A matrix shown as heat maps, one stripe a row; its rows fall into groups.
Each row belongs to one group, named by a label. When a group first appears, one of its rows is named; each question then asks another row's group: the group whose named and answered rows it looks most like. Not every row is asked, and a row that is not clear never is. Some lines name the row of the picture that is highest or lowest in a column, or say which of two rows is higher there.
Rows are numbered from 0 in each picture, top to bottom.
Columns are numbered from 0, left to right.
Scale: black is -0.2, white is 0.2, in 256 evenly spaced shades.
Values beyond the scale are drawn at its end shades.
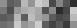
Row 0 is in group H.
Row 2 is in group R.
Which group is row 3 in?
R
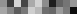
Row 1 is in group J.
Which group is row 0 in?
R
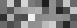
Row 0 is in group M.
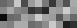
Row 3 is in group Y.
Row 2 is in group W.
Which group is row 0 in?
R
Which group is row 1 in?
M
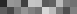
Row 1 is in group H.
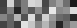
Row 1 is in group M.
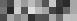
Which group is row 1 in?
R
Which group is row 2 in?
M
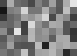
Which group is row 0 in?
M
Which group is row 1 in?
W
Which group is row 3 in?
J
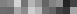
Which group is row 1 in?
R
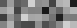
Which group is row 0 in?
J
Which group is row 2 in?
W
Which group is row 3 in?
M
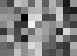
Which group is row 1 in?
J
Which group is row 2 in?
J
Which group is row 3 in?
J
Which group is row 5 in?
J
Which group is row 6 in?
R
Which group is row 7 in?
R
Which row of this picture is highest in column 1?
5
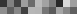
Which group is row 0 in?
W
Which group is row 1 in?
J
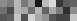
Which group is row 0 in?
Y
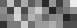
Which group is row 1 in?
R
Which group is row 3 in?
H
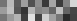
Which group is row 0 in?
M
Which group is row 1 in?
J
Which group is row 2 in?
Y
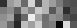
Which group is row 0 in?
Y
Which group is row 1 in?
H
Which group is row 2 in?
J
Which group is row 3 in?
W
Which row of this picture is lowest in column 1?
3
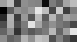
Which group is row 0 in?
M
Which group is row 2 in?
M
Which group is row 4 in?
M
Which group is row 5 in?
H
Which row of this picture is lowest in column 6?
0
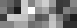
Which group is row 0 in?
H
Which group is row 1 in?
W
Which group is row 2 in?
Y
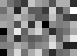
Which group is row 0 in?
J
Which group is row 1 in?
M
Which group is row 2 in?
Y
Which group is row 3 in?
M
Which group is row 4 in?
R
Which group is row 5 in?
M
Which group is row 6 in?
Y
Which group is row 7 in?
R
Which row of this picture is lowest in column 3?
0
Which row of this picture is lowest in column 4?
3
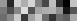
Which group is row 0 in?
R
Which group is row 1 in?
H
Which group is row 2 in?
R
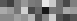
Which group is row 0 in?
H
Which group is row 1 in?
M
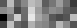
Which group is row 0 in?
J
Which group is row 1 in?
J
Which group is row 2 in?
R
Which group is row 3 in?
J
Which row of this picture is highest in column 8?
3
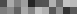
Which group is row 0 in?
M
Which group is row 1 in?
H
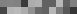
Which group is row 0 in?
J
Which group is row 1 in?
Y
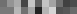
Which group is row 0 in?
Y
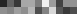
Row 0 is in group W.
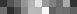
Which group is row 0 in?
W
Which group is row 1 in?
H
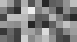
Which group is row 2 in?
Y
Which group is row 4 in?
W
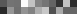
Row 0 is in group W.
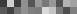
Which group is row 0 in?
M
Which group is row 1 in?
H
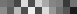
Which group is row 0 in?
H
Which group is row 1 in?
Y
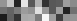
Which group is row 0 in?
M
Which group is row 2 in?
W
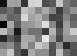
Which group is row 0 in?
J
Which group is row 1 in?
W
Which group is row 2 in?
W
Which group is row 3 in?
W
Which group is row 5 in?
W
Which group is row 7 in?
J
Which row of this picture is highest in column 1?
7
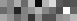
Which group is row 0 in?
Y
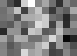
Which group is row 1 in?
R
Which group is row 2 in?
H
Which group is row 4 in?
J
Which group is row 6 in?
H
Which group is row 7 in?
W
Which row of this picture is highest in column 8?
4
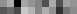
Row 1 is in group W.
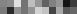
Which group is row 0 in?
Y
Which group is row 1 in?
H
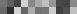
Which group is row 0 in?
H
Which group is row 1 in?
R
